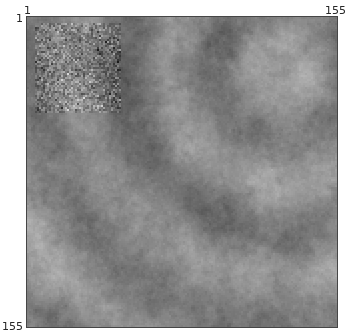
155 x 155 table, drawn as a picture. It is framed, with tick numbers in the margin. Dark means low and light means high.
Roughest part: top left. Odd rows or columns: none. Rings: centred on the top right. Odd patch: rougher, in the top left. Mirror symmetry: none.
